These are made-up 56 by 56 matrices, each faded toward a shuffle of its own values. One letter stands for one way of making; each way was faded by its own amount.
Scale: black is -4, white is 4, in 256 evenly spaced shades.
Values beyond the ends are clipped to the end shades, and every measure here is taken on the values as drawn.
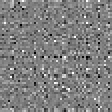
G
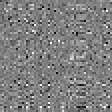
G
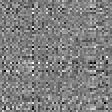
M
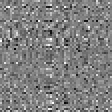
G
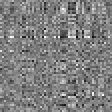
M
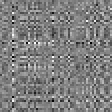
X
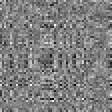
M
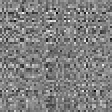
M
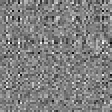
M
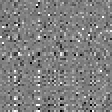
G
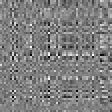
X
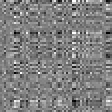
X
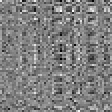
M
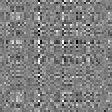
X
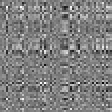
X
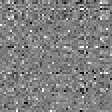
G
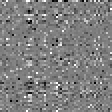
G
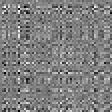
X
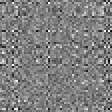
M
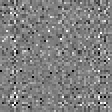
G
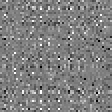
G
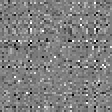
G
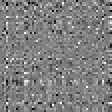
G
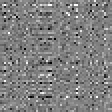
G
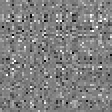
G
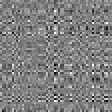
X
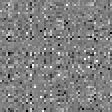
G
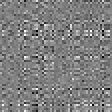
X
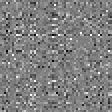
G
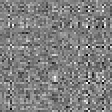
M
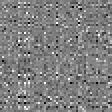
G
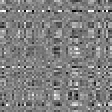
X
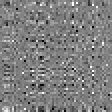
G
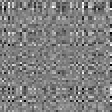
X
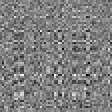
M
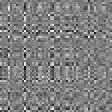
X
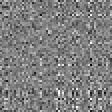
M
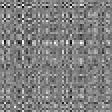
X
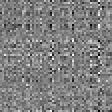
M
